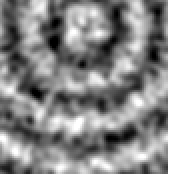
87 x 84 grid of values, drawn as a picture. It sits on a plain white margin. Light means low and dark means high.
Ninth with the lowest average: bottom middle. Slope: none. Rings: centred on the top middle. Average level on the scale: 50%. Lone odd cells: none.
